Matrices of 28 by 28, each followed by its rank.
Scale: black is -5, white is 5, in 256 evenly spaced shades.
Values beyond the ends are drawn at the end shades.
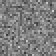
full rank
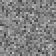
full rank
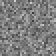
full rank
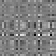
two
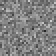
full rank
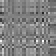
two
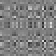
two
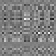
two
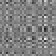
two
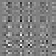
two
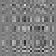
two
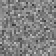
full rank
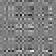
two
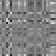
two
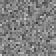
full rank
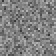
full rank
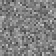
full rank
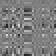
two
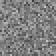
full rank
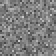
full rank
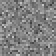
full rank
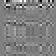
two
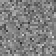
full rank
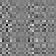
two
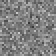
full rank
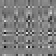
two
